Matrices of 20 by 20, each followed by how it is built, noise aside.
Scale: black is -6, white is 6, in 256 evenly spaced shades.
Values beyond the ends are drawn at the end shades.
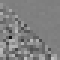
lower triangular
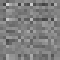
low rank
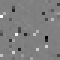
sparse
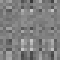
low rank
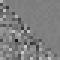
lower triangular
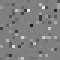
sparse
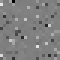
sparse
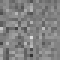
low rank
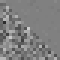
lower triangular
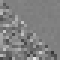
lower triangular
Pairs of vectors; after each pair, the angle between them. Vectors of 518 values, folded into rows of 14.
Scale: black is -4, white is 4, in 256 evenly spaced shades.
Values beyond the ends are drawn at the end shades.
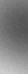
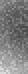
nearly parallel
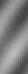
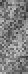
partly aligned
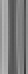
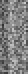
partly opposed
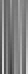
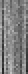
nearly opposite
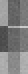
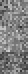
partly opposed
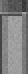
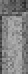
nearly parallel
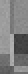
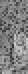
partly opposed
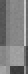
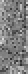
partly opposed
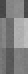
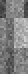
nearly parallel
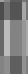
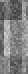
nearly parallel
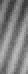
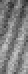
nearly parallel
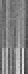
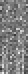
partly aligned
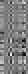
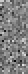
partly opposed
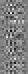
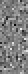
orthogonal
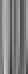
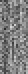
partly opposed
